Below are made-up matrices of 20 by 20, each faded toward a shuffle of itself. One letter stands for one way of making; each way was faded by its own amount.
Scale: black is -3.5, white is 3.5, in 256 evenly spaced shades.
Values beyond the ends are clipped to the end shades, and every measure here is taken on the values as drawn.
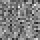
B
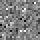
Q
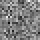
B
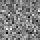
B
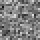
B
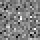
Q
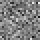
B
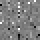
Q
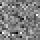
B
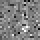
Q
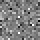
Q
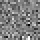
B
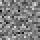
B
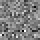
B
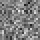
B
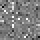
Q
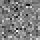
Q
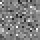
Q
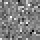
Q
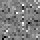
Q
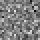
B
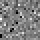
Q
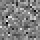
Q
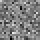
B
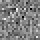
B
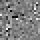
Q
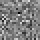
B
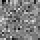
B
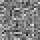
B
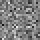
B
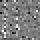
Q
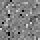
Q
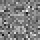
B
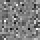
Q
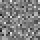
B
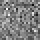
B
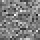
B
